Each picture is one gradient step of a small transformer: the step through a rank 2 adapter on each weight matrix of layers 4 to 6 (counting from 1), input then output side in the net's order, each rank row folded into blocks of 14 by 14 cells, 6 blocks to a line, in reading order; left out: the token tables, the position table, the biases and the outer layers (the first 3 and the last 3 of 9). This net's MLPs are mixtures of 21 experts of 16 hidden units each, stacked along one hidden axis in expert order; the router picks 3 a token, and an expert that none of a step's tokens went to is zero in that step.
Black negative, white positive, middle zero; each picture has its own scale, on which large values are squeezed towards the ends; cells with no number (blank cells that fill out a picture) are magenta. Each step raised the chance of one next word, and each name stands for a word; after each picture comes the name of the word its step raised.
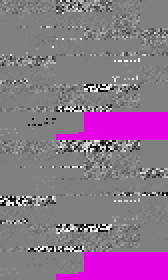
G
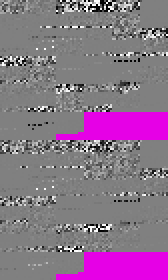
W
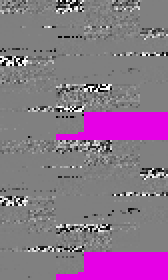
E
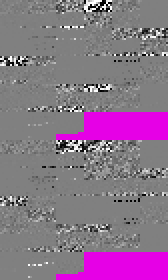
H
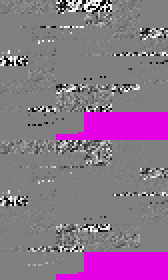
W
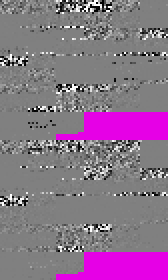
W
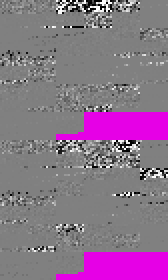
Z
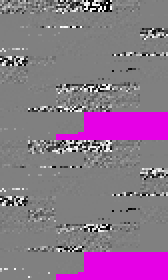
H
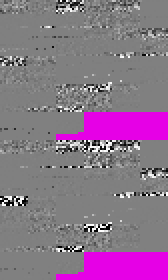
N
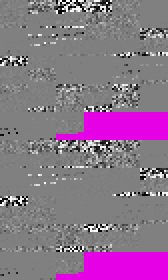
W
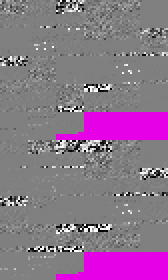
G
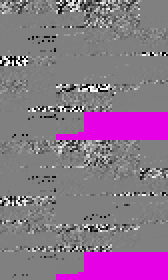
E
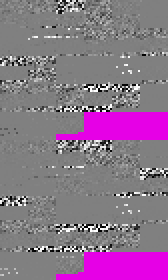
G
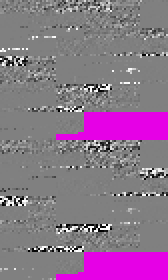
G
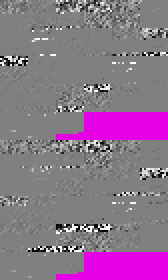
G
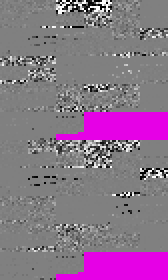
Z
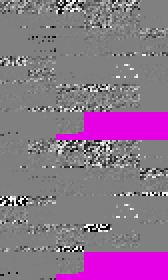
N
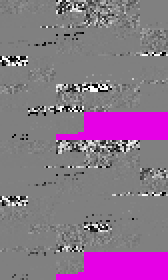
E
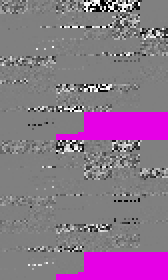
H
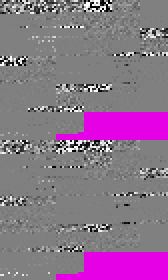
H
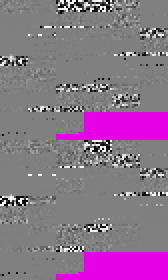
W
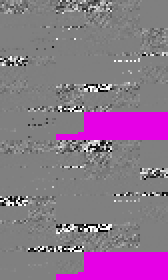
G
